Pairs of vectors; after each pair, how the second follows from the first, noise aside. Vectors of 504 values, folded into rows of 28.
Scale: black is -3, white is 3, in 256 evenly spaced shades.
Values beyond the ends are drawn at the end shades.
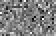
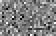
reversed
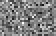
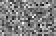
copied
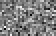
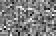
copied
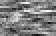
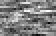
copied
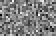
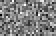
copied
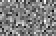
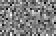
reversed
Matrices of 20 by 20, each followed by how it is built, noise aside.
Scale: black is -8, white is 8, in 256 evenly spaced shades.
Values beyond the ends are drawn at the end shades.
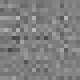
low rank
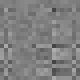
low rank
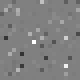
sparse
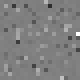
sparse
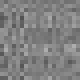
low rank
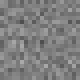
low rank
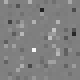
sparse
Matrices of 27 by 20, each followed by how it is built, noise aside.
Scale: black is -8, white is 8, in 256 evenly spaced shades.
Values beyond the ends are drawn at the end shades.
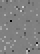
sparse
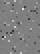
sparse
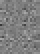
low rank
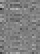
low rank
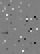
sparse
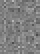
low rank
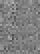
low rank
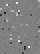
sparse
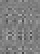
low rank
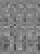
low rank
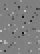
sparse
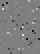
sparse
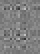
low rank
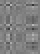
low rank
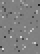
sparse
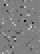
sparse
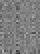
low rank
